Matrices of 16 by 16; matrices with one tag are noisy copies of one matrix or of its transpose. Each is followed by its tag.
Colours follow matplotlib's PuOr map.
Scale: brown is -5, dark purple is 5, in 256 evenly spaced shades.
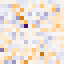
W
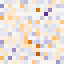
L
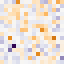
L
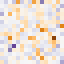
L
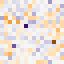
W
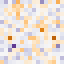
L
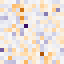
W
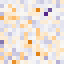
L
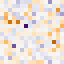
W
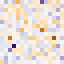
L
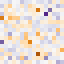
L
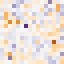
W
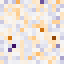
L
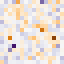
L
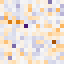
W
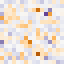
L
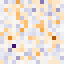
L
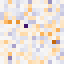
W
